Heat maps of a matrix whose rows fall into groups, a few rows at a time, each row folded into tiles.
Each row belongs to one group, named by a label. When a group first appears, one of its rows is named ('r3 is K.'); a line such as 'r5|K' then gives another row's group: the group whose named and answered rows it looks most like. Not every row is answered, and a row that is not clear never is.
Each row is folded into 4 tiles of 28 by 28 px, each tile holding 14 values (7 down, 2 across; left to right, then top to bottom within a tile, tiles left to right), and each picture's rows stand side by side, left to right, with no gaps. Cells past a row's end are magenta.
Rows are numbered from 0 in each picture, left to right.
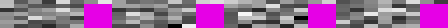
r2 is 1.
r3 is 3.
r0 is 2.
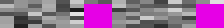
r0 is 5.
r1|2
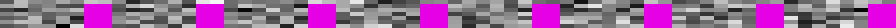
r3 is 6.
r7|5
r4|5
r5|1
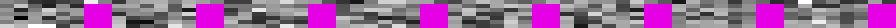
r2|3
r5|5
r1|5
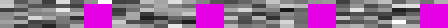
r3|5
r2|5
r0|2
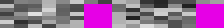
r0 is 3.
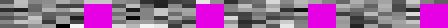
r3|5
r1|6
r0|1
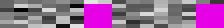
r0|1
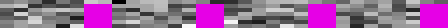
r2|3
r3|5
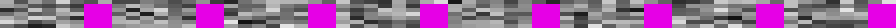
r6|3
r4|6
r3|2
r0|2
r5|5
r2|3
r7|2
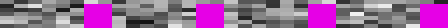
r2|2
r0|1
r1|5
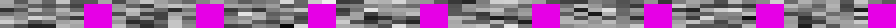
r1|5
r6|2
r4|3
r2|1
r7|5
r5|6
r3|3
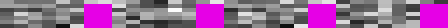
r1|2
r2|1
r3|3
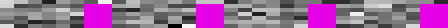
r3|1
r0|2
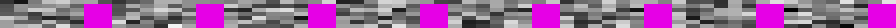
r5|5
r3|3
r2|2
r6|2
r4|5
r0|3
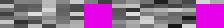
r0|3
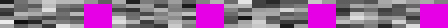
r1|2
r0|3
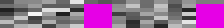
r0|3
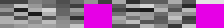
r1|1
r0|6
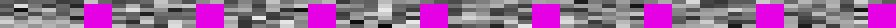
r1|5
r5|2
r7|5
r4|1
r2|5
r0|6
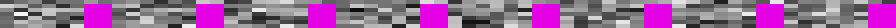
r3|1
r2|3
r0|6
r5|5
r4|5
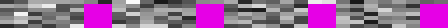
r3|2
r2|1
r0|1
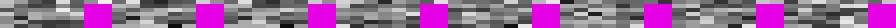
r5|6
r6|6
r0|2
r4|1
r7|5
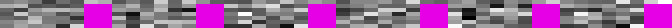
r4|2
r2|1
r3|3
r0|6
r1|5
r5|1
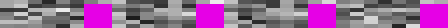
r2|2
